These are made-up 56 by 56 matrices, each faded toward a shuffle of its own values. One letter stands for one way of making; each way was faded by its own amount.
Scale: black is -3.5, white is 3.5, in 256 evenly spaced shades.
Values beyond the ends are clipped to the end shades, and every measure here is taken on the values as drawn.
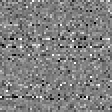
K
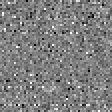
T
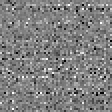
K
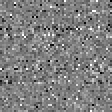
T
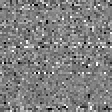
T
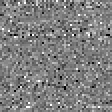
T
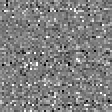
K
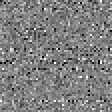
T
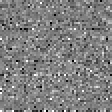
T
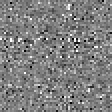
K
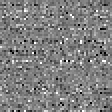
K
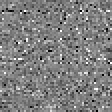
K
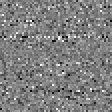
T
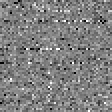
T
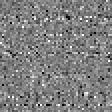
T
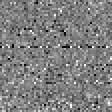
T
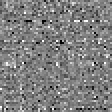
K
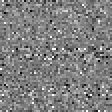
T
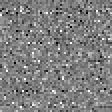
T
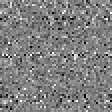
K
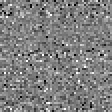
T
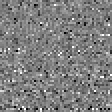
T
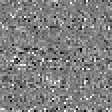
K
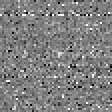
K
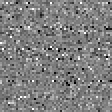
T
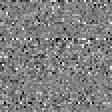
T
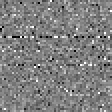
K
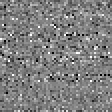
T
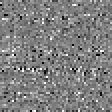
K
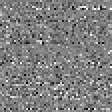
K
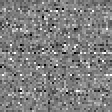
K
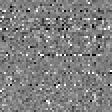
K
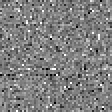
T
